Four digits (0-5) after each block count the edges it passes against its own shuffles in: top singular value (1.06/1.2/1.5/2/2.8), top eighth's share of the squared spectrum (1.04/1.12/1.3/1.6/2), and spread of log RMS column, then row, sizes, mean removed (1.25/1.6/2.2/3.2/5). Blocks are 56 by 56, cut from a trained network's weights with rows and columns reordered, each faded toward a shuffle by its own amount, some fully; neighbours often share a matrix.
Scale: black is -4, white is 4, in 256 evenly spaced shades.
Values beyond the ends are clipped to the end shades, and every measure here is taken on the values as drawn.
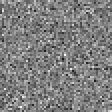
0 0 0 0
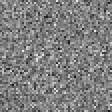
2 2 0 1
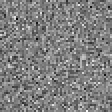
0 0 0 0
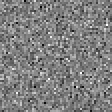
0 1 0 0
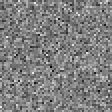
0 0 0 0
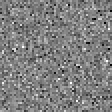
0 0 0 0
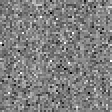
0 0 0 0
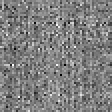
3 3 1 2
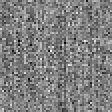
3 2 0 1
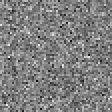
0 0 0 0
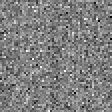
0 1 0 0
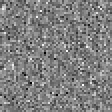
1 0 0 0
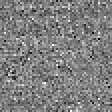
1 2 1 0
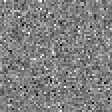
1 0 0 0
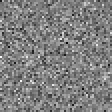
2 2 0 1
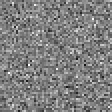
2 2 0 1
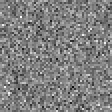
1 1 0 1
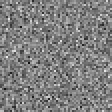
1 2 0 0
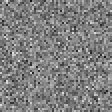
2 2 1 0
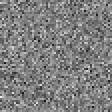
2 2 0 0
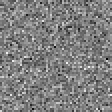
1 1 0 0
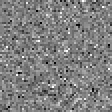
0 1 0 0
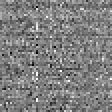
2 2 2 0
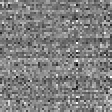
3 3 2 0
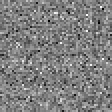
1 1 0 0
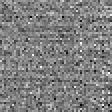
2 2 2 0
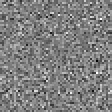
2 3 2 2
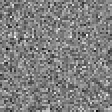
2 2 1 1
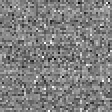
2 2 1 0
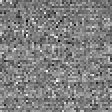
2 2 1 0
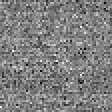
2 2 1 0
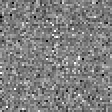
1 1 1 0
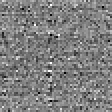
3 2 2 0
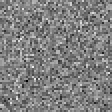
0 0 0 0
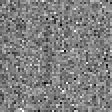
1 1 0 0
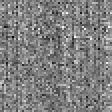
3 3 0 2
